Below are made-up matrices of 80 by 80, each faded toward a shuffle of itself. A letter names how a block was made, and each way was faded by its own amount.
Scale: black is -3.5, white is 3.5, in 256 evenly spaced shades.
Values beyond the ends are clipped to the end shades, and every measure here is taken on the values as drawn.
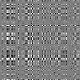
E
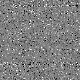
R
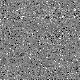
R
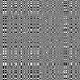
E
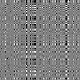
E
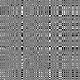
E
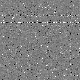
R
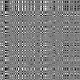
E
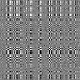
E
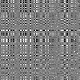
E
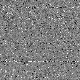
R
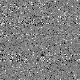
R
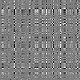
E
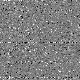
R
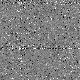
R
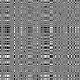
E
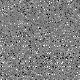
R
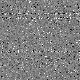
R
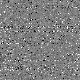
R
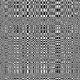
E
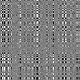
E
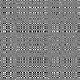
E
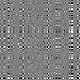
E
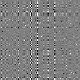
E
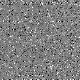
R
